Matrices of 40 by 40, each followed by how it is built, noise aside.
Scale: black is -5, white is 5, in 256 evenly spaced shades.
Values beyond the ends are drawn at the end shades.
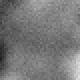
smooth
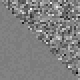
upper triangular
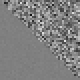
upper triangular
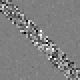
banded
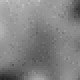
smooth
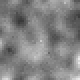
smooth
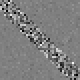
banded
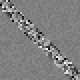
banded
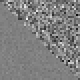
upper triangular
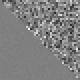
upper triangular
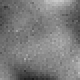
smooth
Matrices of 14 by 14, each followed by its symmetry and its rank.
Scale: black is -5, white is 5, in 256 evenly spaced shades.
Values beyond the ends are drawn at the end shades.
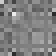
symmetric, rank three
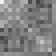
symmetric, rank three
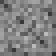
symmetric, full rank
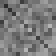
symmetric, full rank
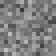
neither, full rank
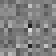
neither, rank two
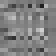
neither, rank two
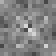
symmetric, rank three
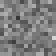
neither, full rank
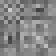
symmetric, rank three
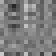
neither, rank two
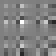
symmetric, rank one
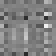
neither, rank two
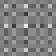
symmetric, rank one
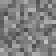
neither, full rank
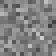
neither, full rank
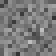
symmetric, full rank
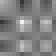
symmetric, rank one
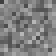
symmetric, full rank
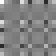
symmetric, rank one
